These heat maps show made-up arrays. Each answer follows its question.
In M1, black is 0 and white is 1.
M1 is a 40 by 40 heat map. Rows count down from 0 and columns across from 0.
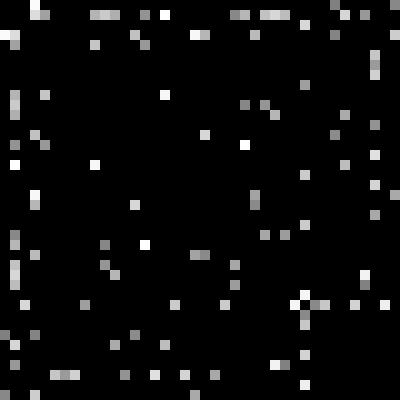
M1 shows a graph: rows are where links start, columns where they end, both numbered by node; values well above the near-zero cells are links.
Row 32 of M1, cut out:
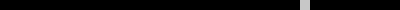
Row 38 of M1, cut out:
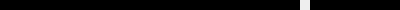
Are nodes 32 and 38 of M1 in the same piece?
yes
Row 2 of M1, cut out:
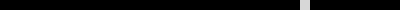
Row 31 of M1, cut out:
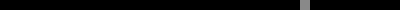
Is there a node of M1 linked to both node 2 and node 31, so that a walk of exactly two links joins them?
yes
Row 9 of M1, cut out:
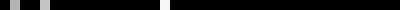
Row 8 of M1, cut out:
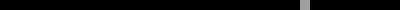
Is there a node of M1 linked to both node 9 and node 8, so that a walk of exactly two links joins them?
no
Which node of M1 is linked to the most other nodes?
node 1
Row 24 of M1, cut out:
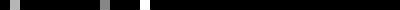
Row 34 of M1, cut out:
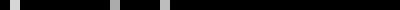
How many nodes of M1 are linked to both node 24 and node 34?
1
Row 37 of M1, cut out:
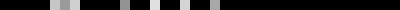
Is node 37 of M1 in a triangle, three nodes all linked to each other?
no
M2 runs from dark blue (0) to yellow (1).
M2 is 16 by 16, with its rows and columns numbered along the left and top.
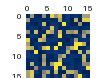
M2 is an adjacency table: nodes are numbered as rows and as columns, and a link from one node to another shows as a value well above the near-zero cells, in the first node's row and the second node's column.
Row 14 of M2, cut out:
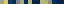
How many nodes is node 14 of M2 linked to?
8
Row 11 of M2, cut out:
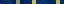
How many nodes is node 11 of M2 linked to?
3
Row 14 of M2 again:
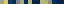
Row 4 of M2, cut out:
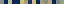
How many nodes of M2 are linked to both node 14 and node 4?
5
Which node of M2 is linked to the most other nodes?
node 4
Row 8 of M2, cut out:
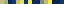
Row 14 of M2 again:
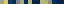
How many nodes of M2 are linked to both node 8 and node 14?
8
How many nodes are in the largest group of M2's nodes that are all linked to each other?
3
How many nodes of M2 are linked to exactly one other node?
1
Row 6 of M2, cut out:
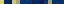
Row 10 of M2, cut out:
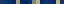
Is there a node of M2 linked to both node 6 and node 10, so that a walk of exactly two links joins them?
yes
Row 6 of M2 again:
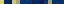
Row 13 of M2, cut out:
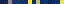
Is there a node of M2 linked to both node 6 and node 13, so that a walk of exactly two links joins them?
no
